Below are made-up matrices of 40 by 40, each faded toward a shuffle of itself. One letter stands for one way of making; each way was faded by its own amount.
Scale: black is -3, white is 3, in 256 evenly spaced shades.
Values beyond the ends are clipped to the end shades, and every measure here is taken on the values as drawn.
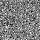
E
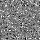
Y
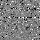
Y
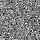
E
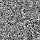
E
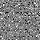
Y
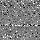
Y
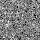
E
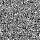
E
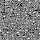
Y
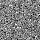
E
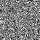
E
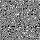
Y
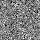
E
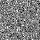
E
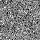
E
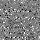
Y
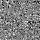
Y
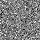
E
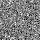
E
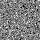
E
